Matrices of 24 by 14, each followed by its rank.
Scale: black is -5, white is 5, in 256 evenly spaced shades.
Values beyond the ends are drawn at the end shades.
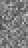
full rank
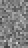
full rank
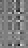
two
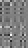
two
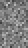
full rank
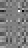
two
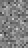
full rank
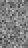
full rank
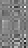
two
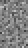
full rank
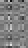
two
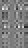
two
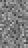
full rank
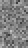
full rank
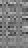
two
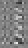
two
